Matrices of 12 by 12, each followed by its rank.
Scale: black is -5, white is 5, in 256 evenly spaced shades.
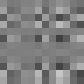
one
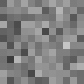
full rank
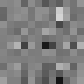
two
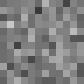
full rank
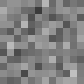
full rank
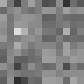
two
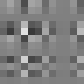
one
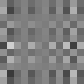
one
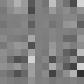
two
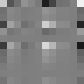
one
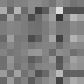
two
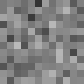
full rank
